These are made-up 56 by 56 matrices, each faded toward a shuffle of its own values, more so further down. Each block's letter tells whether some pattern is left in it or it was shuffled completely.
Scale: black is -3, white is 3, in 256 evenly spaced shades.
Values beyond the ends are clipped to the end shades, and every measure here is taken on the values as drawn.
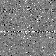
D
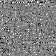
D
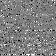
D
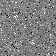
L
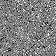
L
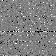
D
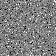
L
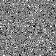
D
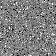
L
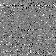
D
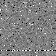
D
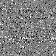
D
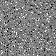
L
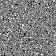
L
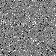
L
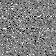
D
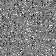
L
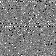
D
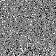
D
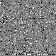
D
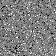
L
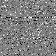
D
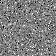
L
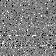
D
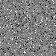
L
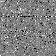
D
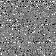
D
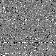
D
